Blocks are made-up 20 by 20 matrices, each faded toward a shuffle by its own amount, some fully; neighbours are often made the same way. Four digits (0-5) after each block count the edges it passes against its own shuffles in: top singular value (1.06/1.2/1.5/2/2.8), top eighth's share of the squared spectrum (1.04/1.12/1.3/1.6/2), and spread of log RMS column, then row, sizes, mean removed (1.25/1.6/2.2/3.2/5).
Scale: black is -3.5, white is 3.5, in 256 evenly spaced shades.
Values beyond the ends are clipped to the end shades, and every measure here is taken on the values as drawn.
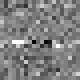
2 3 0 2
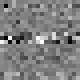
2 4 0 2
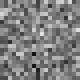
0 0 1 0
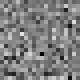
0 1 0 1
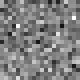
0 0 0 0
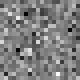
1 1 0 0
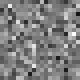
1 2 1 0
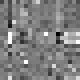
3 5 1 1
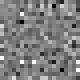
1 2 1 0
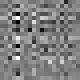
3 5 2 2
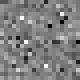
1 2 0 0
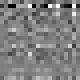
3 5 0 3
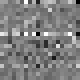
3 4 0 2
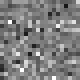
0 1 0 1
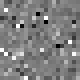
0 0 0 0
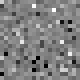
0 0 0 0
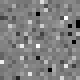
0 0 0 0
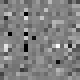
2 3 1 1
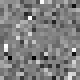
0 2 0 0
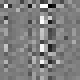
4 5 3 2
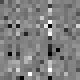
3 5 1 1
